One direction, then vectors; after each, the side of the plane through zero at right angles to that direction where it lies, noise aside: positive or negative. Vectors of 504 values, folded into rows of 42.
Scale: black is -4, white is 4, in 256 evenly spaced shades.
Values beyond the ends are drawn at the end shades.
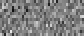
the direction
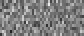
negative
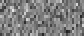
negative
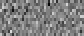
positive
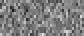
positive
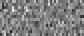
negative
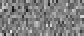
positive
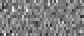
negative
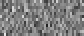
negative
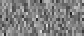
positive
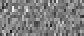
negative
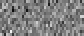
positive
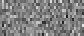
positive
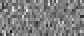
negative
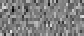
positive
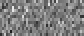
negative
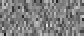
positive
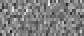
negative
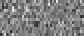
negative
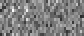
negative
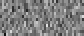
positive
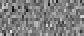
positive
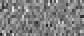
negative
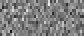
negative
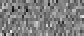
positive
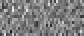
negative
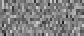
positive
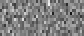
negative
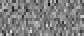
positive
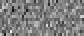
positive
